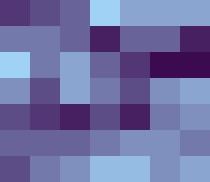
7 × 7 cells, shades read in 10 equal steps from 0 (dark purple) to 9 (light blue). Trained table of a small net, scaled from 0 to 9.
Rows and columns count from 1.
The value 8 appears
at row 7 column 4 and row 7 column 5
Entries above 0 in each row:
7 7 5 7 7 7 7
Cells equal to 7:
7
